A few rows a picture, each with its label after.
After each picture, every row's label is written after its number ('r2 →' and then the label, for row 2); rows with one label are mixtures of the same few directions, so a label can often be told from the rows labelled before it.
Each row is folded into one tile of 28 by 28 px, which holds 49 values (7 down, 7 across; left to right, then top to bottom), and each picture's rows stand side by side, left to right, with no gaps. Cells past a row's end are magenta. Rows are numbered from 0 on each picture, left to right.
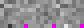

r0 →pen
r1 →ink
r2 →pen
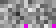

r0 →ink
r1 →ink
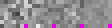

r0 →ink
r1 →pen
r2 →ink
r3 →ink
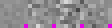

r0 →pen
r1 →pen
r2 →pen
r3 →pen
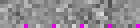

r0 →ink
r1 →pen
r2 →ink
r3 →ink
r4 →ink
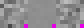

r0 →pen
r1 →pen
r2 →pen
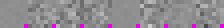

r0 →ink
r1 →ink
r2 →ink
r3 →ink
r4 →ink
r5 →pen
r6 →pen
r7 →pen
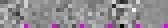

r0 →ink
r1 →pen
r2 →ink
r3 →pen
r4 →pen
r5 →pen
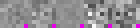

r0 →ink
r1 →pen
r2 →ink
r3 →pen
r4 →pen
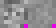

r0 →pen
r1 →ink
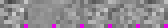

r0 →pen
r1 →pen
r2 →ink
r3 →pen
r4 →ink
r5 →pen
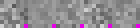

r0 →ink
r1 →ink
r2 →ink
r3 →ink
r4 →pen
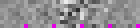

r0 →ink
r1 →ink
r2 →pen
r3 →pen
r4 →ink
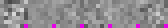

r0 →pen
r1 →ink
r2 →ink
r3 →ink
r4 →ink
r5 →ink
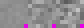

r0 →ink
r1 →pen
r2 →pen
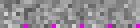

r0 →pen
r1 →ink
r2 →ink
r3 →pen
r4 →ink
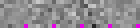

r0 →pen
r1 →pen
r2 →ink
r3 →pen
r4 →pen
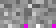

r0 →pen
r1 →pen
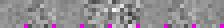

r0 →ink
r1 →ink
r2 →pen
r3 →pen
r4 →ink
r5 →pen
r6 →ink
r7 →ink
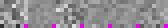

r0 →ink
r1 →ink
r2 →ink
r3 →pen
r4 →pen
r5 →ink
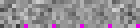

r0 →ink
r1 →pen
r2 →ink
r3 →ink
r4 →ink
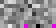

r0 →pen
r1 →pen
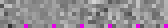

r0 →pen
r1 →ink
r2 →pen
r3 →pen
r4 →ink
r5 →ink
